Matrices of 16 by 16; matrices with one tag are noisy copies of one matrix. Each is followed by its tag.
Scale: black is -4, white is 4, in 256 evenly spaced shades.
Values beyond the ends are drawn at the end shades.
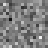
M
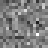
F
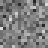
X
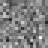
M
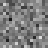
M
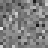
X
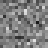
F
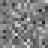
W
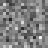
M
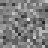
W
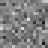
W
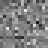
F
